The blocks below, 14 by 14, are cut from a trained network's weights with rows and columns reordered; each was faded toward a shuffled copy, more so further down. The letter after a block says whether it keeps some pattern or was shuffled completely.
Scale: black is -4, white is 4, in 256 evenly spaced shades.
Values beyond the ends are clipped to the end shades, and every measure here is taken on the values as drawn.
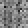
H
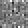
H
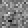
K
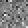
K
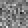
K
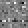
H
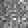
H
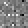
H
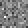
K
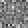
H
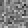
K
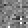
H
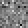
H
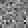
H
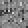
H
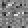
H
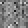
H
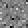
K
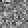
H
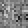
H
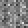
H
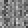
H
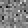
K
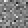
K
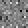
K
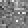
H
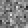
K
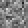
H
